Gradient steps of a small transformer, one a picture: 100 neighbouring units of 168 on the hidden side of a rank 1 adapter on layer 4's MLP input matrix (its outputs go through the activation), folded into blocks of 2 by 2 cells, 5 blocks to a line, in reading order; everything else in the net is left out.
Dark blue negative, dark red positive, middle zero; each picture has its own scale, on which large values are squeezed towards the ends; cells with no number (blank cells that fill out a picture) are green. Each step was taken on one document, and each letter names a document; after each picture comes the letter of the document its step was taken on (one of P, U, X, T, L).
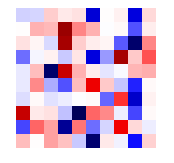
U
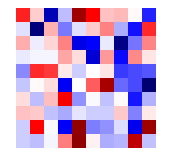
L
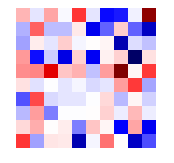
L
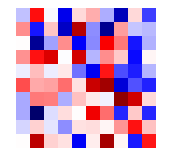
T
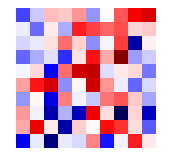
U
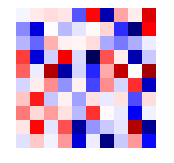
L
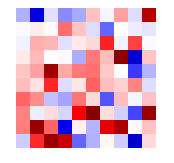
U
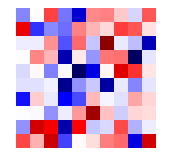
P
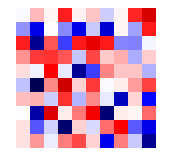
T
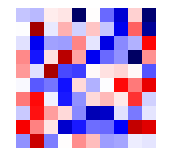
L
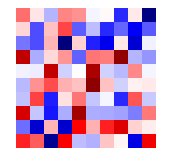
U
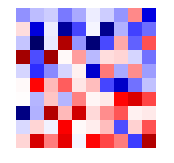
T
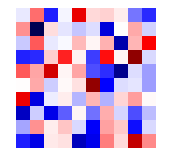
L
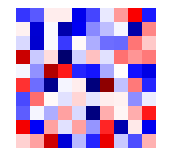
U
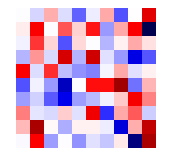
L
